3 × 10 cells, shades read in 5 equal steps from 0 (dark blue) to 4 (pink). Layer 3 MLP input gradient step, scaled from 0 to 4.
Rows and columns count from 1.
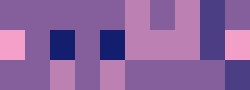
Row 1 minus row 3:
0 0 -1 0 -1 1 0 1 -1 1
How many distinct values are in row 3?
3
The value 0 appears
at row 2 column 3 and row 2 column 5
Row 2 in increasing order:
0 0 1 2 2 3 3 3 4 4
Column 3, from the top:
2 0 3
